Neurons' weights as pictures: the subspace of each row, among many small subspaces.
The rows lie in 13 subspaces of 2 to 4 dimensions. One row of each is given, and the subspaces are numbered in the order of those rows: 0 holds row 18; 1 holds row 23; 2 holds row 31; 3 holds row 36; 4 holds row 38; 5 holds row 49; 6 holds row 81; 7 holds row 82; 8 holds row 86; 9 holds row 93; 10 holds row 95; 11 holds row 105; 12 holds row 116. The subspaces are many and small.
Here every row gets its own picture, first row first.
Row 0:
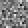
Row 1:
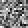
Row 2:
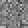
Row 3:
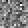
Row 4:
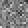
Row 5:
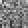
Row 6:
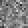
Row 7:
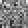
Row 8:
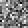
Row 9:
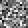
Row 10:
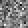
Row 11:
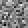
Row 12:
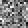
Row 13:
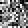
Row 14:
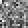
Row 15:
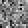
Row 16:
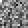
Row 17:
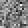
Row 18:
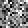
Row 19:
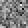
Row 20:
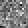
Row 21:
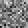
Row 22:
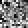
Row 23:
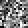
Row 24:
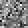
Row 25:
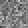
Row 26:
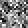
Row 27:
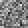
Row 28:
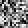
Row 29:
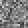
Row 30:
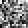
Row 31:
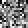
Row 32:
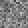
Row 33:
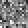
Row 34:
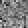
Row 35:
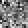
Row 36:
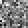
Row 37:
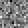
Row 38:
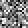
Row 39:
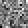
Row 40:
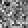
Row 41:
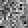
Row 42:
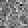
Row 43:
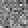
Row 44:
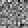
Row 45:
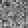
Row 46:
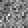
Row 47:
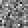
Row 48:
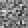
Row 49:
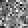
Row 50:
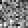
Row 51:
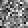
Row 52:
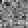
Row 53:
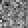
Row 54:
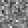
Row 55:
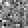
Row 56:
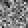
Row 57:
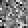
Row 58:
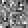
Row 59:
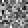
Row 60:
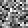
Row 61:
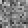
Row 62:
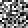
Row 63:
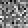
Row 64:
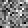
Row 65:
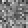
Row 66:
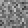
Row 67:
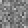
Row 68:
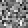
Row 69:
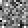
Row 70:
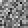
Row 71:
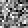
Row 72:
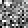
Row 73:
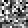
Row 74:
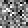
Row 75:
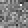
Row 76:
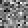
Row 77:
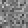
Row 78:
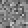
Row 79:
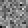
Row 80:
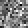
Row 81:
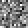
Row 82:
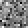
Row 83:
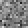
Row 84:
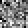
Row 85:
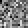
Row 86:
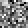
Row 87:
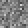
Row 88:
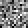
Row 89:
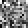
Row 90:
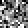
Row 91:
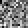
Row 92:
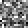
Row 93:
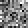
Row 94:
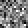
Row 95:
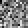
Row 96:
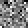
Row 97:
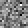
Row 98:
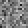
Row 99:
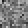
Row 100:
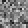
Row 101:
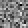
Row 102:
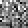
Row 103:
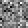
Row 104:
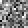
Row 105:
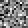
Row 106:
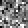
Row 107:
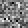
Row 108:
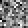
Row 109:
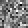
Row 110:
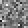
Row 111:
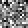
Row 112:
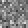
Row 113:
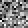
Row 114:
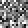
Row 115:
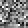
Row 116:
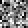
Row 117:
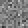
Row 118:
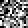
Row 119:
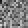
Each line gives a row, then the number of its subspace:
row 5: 2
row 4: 8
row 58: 12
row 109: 9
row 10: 0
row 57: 5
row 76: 8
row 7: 2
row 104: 12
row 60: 2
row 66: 11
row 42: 5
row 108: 4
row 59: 11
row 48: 2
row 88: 4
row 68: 11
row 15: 1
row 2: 4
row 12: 0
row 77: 2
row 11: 8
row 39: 2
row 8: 9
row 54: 11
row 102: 6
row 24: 1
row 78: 9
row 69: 4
